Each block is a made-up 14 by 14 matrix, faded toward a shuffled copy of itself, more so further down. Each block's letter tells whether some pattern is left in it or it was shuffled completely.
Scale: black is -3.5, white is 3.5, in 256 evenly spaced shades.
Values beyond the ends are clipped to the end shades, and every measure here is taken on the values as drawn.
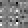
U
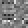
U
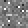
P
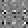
U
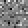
P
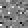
P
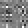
U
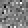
P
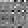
U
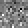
P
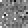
P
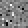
P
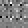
U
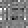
U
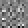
U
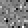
P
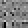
U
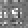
U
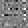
U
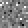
P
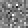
P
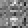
U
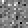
P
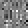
U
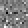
P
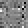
U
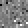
P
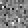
P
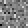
P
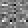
U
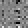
U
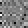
U
